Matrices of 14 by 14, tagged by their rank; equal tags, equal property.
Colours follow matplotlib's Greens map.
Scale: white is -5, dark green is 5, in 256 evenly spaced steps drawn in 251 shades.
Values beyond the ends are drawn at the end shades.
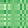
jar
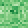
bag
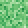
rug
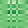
jar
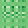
jar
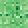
bag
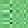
jar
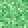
rug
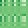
jar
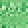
bag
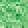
bag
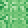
bag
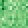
bag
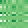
jar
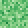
rug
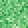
rug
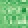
bag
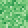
rug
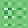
jar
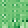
bag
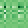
jar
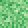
rug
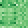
bag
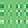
jar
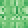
bag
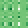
jar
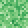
rug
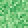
rug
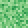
rug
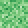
rug
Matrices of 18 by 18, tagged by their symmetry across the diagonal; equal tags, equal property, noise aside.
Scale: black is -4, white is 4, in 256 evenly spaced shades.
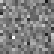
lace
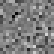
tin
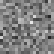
lace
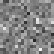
lace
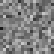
lace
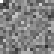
tin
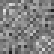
tin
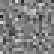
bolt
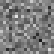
tin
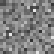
tin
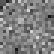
tin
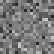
tin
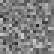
lace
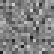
lace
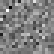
bolt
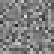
bolt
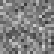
lace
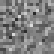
bolt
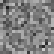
tin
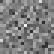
tin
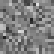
bolt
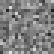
bolt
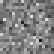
lace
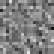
bolt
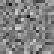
lace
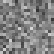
lace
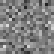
bolt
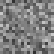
bolt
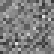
tin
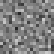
bolt
